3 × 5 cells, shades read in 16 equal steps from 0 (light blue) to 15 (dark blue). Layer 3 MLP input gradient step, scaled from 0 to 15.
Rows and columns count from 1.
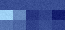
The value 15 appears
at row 2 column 5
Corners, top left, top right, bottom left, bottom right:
11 11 8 12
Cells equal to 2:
0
